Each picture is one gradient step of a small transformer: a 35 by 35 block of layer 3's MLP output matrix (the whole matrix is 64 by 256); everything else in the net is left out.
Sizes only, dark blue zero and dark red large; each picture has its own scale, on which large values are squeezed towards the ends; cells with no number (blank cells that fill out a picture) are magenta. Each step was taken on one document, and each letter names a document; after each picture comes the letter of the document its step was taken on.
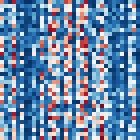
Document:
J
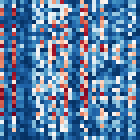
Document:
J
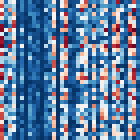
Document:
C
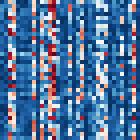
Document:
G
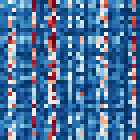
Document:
G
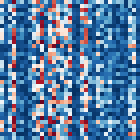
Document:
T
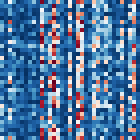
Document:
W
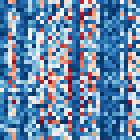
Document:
T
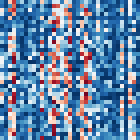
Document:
T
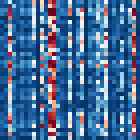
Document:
G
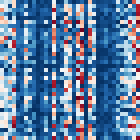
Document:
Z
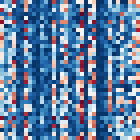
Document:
Z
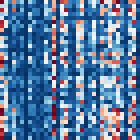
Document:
C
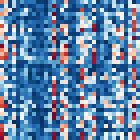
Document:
C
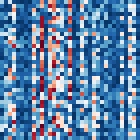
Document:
T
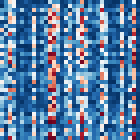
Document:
G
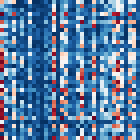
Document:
C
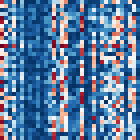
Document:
C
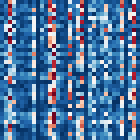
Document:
G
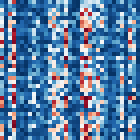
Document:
J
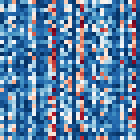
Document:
W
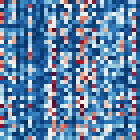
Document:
W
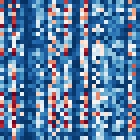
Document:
J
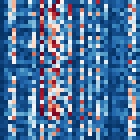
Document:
T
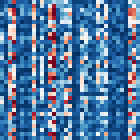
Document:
G
